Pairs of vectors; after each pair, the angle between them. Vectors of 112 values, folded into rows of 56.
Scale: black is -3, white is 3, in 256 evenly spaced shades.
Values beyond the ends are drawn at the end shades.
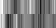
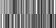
partly aligned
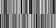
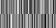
partly aligned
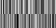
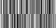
partly aligned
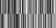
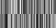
partly opposed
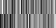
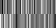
nearly opposite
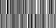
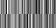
nearly opposite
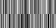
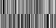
partly aligned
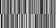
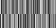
nearly opposite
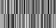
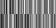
nearly opposite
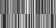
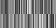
partly aligned
